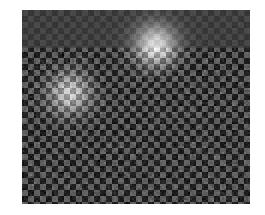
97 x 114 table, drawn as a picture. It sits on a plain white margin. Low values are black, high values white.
Neither half mirrors the other. There are two bumps. The top part is calmer, up to a seam about 20% of the way down. The top middle is the ninth with the highest average. No row or column stands out. Overall the values sit about 30% of the way up the scale. No lone cell stands out from its neighbours.
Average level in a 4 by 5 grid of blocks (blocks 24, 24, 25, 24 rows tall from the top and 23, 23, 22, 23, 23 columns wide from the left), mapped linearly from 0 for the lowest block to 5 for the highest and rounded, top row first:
0 0 5 4 0 / 3 4 1 1 0 / 1 1 0 0 0 / 0 0 0 0 0
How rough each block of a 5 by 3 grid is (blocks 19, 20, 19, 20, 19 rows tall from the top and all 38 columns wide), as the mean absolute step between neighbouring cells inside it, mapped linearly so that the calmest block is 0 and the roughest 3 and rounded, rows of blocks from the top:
0 0 0 / 3 3 3 / 3 3 3 / 3 3 3 / 3 3 3
